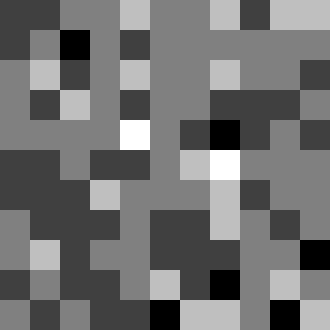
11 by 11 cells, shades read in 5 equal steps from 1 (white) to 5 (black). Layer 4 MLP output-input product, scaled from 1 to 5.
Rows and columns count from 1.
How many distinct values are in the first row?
3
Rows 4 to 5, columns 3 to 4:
2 3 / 3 3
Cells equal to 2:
18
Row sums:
32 37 32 37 36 34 35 38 38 37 37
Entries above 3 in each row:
3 3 2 5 4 4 4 6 5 5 5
